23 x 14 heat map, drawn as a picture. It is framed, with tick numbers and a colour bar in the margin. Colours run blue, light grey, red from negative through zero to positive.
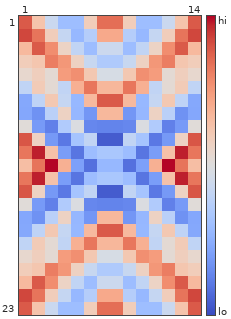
The ninth with the lowest average is the centre. No single row or column stands out from its neighbours. It mirrors both left to right and top to bottom.
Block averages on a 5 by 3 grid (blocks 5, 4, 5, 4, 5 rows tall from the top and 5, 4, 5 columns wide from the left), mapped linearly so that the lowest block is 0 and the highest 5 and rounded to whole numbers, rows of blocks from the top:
545 | 242 | 404 | 242 | 545
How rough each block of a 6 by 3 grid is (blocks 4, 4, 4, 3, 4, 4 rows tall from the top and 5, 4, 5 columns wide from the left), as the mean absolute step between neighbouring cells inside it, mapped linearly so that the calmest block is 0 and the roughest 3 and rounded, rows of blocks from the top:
0 0 0 / 0 2 0 / 3 0 3 / 3 0 3 / 0 2 0 / 0 0 0
